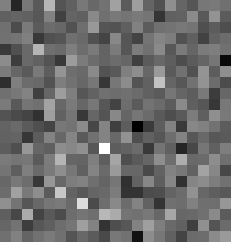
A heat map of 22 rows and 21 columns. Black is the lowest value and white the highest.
The texture is fine-grained noise. On average the colour sits 40% of the way up the scale. A few values lie far out on both sides of the bulk. There is no overall slope.
